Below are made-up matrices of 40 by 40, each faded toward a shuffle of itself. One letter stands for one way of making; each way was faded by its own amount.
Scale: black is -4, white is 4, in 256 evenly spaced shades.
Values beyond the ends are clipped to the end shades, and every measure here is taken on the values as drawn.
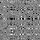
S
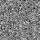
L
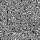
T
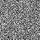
L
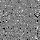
T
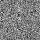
L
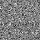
L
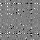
S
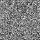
L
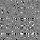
S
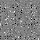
T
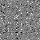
T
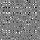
S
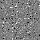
T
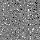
T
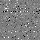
T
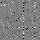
S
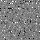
T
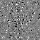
T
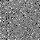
T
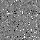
T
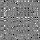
S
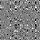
S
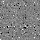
T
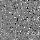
T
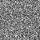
L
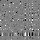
S
